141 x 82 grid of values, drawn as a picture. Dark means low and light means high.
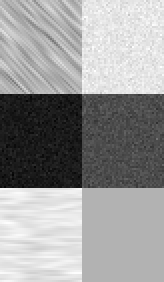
It is made of 3 by 2 panels. Panel 1,1: high, slanting down to the right. Panel 1,2: very high, fine-grained, faint in contrast. Panel 2,1: very low, fine-grained, faint in contrast. Panel 2,2: low, fine-grained, faint in contrast. Panel 3,1: very high, streaked across, faint in contrast. Panel 3,2: high, flat.
